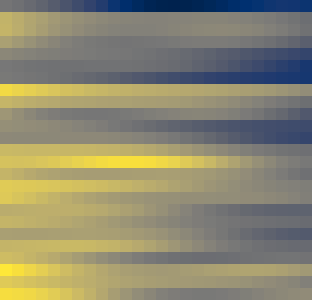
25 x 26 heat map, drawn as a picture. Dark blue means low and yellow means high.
Grain: streaks across. Ninth with the highest average: bottom left. Slope: up to the bottom left.
